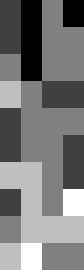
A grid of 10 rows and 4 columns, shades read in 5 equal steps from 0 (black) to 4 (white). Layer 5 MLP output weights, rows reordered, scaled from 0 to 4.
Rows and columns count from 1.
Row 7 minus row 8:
2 0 0 -3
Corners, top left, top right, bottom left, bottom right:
1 0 3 2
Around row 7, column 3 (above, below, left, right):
2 2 3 1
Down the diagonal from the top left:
1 0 2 1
